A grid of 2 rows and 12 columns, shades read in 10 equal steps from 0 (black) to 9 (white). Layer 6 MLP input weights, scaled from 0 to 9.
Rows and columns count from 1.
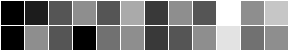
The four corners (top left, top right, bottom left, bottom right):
0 7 0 5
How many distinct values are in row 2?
6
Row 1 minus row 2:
0 -4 0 5 -1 1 0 2 -2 1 1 2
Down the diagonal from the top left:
0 5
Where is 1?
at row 1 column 2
